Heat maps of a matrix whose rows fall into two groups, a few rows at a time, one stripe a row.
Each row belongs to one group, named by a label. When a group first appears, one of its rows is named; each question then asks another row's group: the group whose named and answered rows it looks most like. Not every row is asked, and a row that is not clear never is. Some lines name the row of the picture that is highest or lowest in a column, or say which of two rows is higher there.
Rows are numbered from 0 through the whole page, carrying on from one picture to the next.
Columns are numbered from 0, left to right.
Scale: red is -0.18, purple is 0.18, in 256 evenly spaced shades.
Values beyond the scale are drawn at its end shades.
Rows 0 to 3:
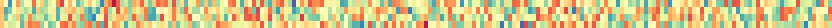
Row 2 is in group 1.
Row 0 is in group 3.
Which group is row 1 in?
1
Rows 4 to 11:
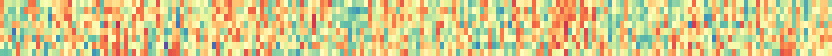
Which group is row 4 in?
3
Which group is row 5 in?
3
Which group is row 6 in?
3
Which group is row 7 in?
3
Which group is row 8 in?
1
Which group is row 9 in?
1
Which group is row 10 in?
1
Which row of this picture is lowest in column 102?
6
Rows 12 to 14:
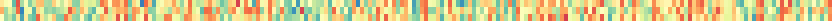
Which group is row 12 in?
1
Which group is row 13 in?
1
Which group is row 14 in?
1
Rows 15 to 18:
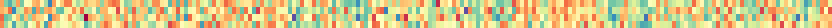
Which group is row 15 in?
3
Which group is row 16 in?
1
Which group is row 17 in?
3
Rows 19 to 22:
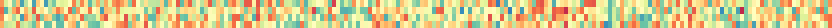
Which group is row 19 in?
1
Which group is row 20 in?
3
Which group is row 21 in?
1
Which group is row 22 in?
1
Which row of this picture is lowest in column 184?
19
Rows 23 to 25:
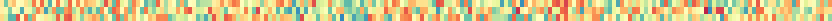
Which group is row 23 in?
3
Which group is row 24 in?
1
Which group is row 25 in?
3
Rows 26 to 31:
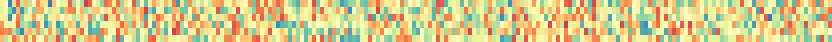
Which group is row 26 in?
3
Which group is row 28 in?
3
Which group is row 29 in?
1
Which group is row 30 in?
1
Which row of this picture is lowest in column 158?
30
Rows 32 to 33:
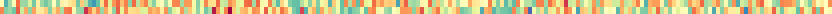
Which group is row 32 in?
1
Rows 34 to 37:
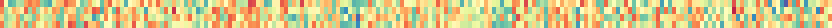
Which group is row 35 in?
3
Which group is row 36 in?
1
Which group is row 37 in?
3
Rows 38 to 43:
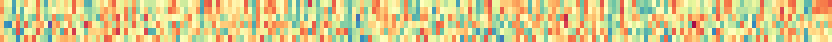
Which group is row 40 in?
1
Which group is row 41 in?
3
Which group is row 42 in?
1
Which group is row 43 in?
3
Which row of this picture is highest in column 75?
40
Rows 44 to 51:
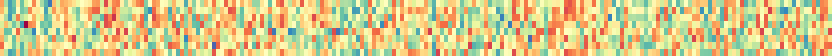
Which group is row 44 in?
3
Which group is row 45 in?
3
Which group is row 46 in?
3
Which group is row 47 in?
3
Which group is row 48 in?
1
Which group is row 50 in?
1
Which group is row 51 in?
3
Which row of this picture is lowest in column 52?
48
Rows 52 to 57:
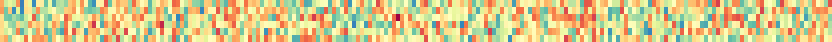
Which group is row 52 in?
1
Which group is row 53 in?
1
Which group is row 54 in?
3
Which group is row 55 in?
3
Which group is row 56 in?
1
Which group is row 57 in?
3
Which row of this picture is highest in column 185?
52
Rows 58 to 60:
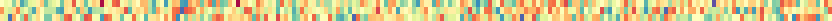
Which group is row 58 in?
1
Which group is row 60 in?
3
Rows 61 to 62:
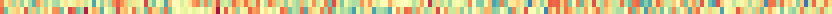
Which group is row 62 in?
3
